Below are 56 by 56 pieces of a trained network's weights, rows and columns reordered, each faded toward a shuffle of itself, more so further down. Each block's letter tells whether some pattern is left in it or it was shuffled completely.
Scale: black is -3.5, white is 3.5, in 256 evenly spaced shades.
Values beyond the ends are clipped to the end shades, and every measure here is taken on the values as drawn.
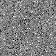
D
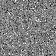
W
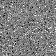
W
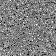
W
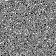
W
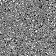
W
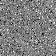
D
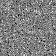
W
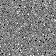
W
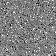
W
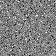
W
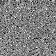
D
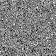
W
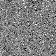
D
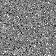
W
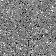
W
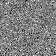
D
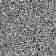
W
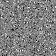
W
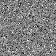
W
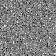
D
